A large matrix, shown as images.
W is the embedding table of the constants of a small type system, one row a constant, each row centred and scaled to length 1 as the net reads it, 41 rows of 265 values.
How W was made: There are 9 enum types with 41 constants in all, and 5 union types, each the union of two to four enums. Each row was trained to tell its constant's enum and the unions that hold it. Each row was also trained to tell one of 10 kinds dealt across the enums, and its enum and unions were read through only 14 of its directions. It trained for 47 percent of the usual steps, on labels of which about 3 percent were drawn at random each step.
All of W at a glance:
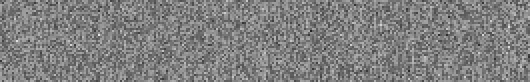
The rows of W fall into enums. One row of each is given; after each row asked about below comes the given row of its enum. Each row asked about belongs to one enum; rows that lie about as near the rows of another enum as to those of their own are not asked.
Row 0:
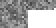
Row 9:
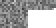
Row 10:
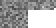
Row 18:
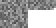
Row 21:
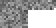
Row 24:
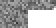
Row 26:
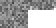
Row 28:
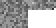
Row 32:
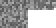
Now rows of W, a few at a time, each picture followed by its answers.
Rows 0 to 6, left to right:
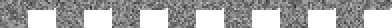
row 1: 9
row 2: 26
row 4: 32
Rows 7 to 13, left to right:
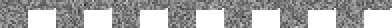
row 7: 28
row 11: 32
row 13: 9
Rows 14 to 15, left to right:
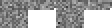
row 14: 10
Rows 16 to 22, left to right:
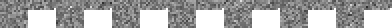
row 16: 9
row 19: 21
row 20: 24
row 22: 18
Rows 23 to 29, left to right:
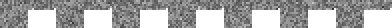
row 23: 21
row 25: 28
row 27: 28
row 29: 32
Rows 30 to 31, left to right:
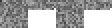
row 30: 28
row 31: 21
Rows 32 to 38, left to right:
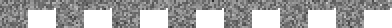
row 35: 10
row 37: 32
